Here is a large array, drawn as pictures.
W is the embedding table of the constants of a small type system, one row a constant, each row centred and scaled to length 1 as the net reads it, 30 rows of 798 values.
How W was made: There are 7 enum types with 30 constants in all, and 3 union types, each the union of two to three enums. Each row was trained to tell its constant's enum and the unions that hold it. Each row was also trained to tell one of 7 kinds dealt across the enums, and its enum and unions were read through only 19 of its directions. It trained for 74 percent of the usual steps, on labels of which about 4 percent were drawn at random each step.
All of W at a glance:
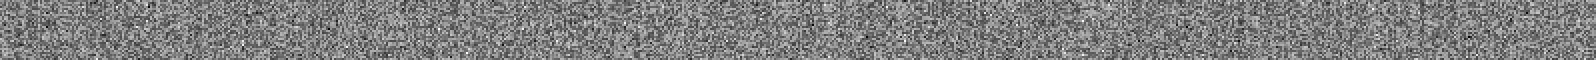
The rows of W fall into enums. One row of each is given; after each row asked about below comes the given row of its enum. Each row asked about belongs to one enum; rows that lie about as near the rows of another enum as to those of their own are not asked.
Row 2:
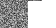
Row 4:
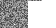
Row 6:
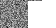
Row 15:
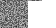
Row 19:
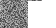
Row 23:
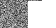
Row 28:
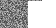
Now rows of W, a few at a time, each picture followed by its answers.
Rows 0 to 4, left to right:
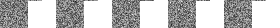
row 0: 15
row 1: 19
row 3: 23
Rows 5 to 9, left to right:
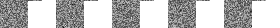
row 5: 2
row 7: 19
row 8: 4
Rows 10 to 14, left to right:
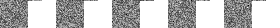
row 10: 19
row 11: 4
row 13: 23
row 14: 28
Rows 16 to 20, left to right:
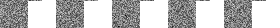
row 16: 15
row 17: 19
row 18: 23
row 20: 28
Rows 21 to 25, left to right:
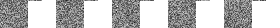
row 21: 4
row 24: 28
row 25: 6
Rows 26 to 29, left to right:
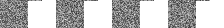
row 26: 28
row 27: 23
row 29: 2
